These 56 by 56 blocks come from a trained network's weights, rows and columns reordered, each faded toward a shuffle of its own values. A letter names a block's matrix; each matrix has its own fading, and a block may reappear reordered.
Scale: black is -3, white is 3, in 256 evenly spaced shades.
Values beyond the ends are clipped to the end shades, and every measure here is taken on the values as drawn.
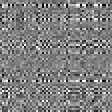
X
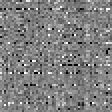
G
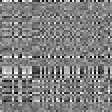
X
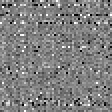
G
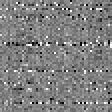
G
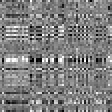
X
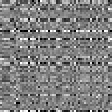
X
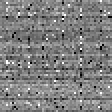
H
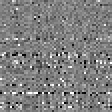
G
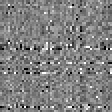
G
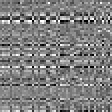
X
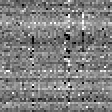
H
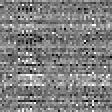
H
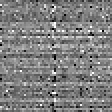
H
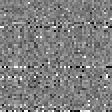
G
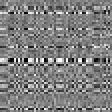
X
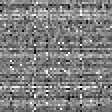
H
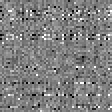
G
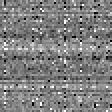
H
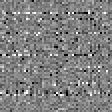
G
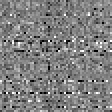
G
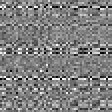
X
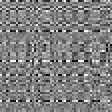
X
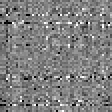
G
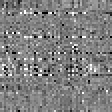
G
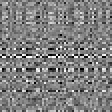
X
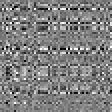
X
